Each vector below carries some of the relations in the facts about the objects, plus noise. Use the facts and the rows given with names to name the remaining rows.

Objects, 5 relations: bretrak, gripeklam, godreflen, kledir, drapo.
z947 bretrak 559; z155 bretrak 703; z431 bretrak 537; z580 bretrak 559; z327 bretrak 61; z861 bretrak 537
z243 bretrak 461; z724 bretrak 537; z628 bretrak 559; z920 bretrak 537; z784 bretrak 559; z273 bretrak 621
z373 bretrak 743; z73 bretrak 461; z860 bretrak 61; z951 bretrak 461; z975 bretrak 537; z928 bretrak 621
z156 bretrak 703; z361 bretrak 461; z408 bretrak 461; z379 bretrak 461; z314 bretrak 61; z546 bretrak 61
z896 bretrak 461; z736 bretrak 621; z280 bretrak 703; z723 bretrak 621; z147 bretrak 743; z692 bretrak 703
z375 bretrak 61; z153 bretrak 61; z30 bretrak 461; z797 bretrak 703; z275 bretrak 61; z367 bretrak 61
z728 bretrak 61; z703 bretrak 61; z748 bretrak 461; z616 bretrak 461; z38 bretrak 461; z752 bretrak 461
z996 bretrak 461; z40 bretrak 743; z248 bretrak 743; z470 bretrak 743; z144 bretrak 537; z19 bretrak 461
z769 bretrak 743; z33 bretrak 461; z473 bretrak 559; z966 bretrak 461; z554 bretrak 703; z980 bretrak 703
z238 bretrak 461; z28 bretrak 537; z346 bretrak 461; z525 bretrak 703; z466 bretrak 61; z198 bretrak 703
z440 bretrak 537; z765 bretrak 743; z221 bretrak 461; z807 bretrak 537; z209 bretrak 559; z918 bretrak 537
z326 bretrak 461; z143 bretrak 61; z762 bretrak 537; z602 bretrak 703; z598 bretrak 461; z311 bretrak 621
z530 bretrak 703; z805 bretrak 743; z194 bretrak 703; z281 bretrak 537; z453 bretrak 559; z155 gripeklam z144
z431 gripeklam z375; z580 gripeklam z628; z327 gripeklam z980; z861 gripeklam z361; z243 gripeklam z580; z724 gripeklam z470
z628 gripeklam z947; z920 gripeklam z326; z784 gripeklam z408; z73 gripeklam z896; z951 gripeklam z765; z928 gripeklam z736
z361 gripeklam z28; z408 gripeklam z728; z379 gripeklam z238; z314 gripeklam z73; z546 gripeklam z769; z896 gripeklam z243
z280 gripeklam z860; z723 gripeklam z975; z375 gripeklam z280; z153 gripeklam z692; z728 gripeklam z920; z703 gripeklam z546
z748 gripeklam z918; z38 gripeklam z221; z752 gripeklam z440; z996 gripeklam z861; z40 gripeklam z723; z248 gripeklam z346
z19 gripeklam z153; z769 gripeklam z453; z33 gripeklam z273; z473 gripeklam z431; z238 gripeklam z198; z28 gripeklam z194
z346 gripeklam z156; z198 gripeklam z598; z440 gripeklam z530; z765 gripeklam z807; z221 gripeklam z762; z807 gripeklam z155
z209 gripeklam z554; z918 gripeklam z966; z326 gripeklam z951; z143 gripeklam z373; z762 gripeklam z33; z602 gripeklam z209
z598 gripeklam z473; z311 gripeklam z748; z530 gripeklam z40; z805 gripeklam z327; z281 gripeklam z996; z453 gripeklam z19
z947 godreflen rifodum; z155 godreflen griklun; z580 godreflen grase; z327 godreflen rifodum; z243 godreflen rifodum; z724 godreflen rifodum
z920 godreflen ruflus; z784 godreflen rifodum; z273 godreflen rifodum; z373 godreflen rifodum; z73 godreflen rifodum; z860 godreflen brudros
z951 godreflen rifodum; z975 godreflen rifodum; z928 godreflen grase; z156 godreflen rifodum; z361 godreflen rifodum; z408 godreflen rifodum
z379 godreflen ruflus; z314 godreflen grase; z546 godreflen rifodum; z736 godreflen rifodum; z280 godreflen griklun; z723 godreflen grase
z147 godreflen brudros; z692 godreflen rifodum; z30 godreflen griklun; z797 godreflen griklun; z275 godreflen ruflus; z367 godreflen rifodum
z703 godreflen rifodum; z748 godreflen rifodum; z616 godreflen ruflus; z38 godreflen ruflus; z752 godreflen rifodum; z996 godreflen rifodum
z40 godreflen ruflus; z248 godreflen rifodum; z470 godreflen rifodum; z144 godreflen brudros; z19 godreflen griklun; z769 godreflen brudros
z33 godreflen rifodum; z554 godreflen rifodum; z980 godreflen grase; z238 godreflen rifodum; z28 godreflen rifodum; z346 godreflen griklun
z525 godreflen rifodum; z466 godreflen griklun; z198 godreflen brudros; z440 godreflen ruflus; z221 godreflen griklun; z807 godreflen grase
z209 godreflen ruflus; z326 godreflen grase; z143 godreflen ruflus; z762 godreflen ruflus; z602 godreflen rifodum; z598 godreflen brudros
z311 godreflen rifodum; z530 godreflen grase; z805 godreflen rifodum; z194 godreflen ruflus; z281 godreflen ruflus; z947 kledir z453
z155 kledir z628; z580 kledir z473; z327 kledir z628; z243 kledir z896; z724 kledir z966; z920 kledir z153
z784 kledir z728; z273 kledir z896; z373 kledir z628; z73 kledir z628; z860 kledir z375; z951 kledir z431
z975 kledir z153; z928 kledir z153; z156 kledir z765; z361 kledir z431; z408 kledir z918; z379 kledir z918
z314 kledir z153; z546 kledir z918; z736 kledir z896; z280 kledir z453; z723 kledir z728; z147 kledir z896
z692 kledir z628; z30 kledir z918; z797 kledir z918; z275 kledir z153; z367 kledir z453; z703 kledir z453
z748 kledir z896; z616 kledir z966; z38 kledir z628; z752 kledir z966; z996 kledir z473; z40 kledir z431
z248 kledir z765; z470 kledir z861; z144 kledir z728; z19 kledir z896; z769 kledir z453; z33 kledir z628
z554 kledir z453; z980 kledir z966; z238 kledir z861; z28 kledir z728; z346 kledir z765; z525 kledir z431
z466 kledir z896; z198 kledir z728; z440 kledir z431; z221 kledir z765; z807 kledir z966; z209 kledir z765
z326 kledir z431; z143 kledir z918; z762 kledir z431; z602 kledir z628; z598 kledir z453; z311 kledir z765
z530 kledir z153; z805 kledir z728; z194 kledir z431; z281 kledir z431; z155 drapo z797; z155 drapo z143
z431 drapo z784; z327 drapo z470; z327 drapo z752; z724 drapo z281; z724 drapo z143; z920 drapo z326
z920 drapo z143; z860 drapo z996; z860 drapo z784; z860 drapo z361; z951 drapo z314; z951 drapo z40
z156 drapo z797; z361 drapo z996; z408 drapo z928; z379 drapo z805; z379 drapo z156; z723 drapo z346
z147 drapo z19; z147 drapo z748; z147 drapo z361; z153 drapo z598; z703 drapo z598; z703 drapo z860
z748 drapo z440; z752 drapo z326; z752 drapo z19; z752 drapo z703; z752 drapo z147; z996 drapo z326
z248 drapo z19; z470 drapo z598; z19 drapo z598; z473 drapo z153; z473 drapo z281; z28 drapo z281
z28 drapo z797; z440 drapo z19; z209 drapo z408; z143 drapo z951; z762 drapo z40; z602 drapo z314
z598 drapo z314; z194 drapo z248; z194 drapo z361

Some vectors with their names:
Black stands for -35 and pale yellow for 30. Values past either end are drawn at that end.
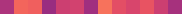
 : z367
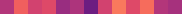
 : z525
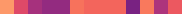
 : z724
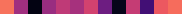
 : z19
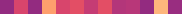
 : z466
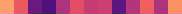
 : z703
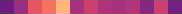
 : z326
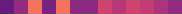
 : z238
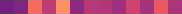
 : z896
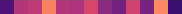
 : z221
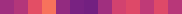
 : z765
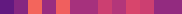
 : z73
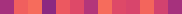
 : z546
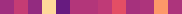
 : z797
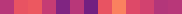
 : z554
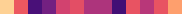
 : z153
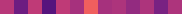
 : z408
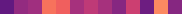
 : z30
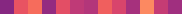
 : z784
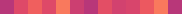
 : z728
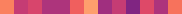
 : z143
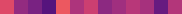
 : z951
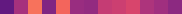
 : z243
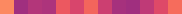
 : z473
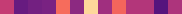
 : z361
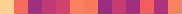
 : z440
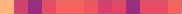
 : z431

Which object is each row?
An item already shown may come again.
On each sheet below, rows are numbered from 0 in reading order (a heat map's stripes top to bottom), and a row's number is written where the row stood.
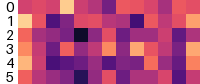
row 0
z980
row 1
z153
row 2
z248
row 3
z194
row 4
z470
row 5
z248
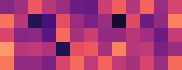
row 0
z805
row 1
z598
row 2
z951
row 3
z156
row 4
z327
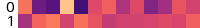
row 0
z155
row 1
z275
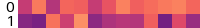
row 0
z861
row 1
z966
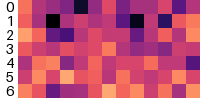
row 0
z248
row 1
z19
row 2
z703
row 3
z723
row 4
z273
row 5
z807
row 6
z28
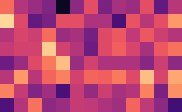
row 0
z248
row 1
z153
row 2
z198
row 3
z980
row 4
z326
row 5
z281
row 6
z602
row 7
z33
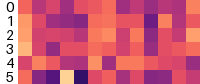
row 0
z209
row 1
z724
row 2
z920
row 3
z431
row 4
z975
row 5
z155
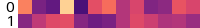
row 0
z155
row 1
z769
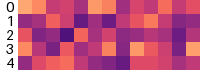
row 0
z762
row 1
z373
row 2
z951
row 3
z194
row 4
z40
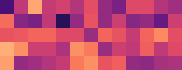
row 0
z38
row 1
z147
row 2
z918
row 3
z762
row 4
z860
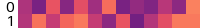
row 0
z379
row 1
z314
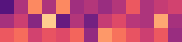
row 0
z616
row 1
z280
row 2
z144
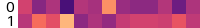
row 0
z752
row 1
z530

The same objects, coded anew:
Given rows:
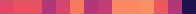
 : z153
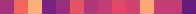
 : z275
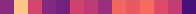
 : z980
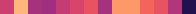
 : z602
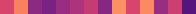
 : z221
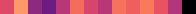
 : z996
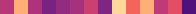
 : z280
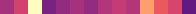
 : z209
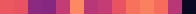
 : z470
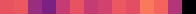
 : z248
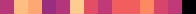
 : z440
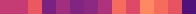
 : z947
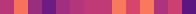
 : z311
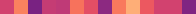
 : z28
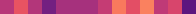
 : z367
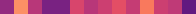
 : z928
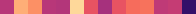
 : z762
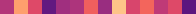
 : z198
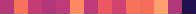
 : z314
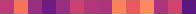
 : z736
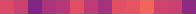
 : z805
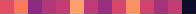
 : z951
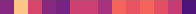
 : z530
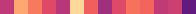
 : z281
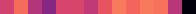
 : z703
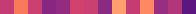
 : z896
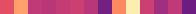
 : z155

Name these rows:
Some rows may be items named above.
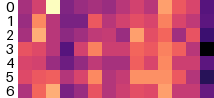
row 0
z209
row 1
z723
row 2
z525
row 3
z147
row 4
z373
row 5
z153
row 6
z275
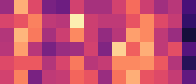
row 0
z807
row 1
z40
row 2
z920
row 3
z280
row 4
z153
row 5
z724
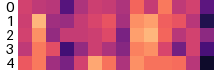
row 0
z769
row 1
z602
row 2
z797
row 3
z144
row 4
z598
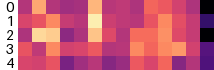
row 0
z326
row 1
z40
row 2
z194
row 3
z473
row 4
z765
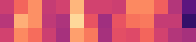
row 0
z143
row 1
z762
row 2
z379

